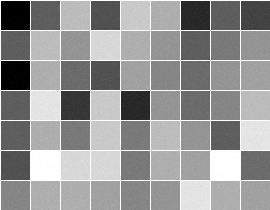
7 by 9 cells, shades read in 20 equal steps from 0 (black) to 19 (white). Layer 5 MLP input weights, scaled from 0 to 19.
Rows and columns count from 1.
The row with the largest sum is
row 6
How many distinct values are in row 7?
5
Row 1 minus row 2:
-7 -7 3 -10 2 2 -4 -2 -6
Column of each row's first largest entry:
5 4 2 2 9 2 7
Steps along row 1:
up up down up down down up down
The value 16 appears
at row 2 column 4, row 6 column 3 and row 6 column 4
